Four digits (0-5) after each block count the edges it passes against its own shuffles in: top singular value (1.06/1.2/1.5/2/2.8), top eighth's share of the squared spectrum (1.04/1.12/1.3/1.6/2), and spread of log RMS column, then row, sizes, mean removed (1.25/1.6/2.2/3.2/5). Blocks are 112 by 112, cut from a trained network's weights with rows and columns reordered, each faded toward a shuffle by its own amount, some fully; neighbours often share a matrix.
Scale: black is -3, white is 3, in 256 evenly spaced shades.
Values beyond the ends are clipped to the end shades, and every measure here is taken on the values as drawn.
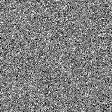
2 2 1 0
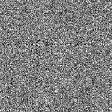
4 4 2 2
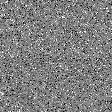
0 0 0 0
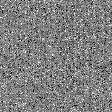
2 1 0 1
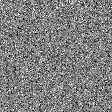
0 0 0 0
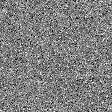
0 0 0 0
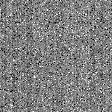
2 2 0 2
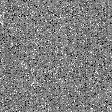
1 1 0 1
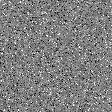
0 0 0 0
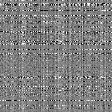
4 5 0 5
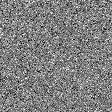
0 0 0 0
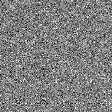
2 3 1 2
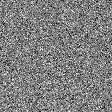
0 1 0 0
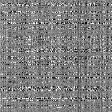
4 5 0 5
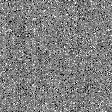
1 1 0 1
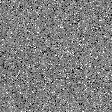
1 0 0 1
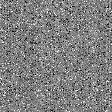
2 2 0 2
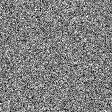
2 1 0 0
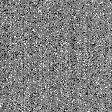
2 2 0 2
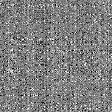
3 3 0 3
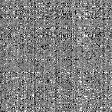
3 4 0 4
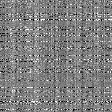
4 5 0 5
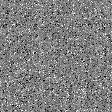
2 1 0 1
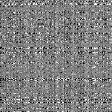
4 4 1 4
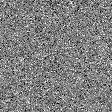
1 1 0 0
